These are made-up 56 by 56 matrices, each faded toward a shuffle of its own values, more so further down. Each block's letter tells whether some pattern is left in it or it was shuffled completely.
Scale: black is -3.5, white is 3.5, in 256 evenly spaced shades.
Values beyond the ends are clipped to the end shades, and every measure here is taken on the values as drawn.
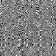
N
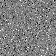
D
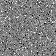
D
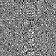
N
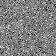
D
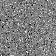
D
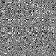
N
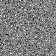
D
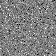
D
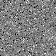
D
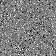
D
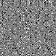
N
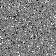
D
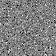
D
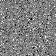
D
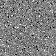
D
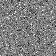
D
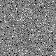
D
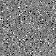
N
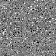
N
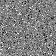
D
